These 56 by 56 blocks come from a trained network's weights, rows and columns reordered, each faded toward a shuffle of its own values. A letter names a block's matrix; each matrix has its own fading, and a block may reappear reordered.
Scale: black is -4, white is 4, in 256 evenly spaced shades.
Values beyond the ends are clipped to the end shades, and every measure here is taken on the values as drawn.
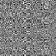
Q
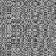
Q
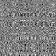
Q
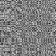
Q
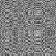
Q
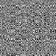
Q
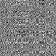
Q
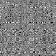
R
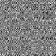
Q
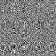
Q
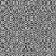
Q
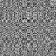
Q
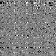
R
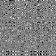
R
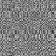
Q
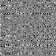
R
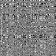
R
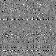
R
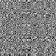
Q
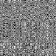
Q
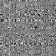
R
